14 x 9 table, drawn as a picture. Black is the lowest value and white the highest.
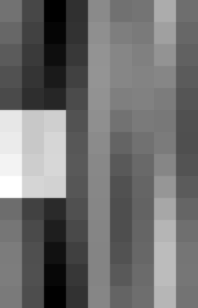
The top left is the ninth with the lowest average. The middle left is the ninth with the highest average. The middle left is the calmest part. An odd patch, higher than its surroundings, sits in the middle left.
